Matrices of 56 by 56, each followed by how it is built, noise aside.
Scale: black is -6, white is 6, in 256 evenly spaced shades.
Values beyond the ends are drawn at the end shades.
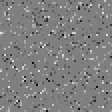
sparse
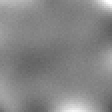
smooth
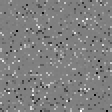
sparse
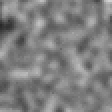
smooth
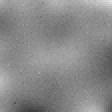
smooth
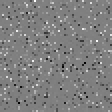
sparse
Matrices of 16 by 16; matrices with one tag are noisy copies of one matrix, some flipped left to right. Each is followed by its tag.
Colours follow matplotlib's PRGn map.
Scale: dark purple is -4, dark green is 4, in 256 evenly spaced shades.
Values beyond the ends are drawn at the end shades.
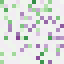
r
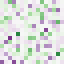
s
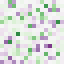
s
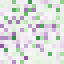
r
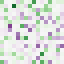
r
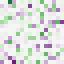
s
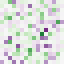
s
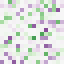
s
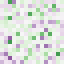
s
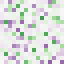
s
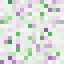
s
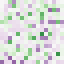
s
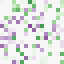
r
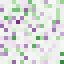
r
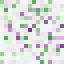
r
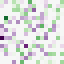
r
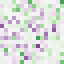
r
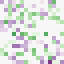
s
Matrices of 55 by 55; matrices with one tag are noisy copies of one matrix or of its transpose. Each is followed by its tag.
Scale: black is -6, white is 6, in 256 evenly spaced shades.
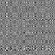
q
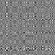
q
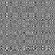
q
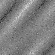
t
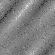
t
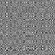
q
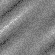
t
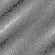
t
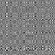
q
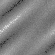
t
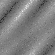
t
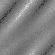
t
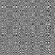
q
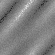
t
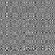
q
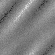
t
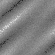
t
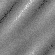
t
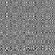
q
